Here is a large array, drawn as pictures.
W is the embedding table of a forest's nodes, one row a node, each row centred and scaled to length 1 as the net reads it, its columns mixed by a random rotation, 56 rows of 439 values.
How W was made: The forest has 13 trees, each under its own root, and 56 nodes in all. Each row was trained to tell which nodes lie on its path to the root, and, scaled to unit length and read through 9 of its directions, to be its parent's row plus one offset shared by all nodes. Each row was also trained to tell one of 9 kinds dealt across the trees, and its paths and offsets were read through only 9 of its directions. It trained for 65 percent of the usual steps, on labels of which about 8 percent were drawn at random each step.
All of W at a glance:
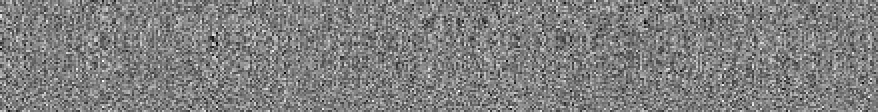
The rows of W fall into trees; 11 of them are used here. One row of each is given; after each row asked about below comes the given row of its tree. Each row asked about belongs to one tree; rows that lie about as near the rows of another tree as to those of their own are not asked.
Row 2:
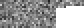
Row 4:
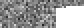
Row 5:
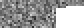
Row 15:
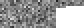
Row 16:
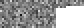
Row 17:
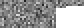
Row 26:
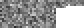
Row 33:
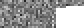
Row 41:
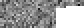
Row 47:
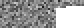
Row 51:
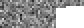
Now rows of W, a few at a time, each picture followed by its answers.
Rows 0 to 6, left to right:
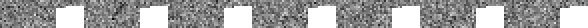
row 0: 51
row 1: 51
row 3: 5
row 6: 2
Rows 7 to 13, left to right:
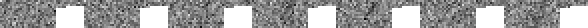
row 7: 41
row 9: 41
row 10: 33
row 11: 51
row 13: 4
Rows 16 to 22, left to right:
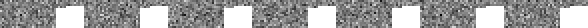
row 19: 47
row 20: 2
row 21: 16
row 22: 33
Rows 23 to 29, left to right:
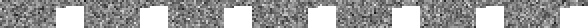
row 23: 47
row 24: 16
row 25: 47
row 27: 5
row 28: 33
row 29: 41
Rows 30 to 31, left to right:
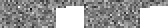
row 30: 5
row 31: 17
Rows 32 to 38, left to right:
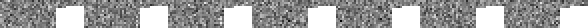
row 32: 33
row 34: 17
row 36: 47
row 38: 41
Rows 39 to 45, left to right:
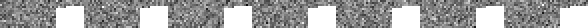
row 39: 2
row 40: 5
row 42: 4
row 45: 4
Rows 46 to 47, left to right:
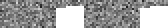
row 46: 2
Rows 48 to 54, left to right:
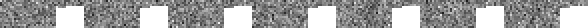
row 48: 41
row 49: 2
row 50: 4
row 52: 33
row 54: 16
